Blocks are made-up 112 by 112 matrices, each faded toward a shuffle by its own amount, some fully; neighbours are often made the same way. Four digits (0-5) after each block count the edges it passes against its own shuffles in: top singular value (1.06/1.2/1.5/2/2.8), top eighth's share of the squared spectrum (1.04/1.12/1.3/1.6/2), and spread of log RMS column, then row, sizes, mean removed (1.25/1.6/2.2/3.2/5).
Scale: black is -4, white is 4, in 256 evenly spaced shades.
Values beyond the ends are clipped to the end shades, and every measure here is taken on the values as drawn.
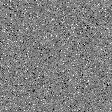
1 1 0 0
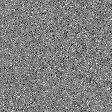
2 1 0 0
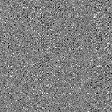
4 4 2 2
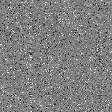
3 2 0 1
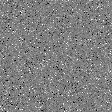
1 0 0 0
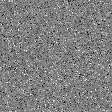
1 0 0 0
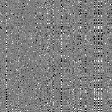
5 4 3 2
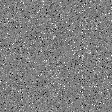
1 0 1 0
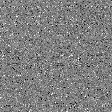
3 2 0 2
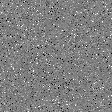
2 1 0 0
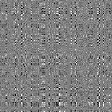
5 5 4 3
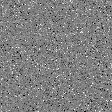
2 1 0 0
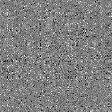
4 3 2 2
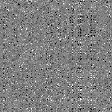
4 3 3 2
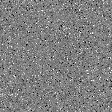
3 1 0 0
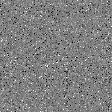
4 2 1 1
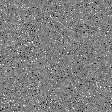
2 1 0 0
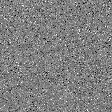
2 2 0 0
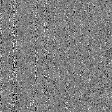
2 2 4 0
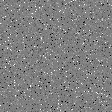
2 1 0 0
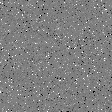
0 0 0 0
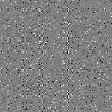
5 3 2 2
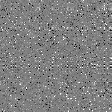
4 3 1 2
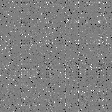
4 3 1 1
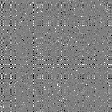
5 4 3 3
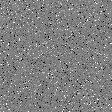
0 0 0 0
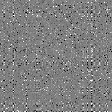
5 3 2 2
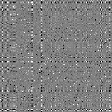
5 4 3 3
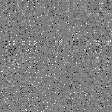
4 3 1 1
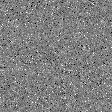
0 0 0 0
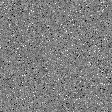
0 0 0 0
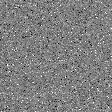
0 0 0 0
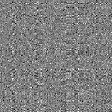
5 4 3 3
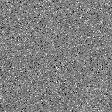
2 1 0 0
